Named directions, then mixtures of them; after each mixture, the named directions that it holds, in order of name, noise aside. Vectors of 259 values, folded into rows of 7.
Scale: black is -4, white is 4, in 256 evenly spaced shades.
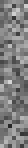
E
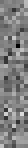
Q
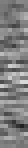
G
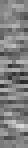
G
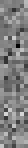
Q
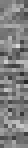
G, Q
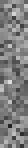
E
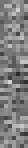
E, G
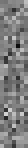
Q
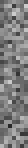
E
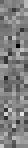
Q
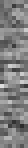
E, G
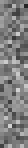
E, Q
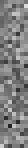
E, Q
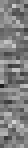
E, G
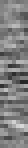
G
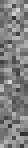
E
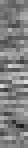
G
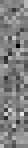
Q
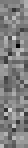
Q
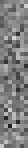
E, Q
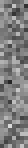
E
